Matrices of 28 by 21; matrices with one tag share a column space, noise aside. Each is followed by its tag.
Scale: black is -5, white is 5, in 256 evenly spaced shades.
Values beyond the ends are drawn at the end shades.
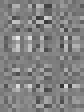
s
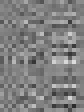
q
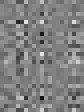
q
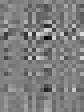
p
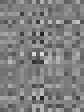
q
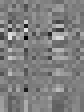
p
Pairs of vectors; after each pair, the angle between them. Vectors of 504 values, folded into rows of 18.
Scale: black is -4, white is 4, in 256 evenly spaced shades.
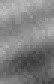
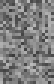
orthogonal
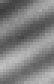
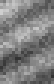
nearly opposite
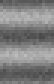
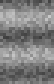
nearly parallel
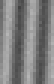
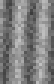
nearly opposite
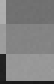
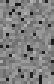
orthogonal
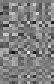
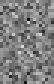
partly aligned
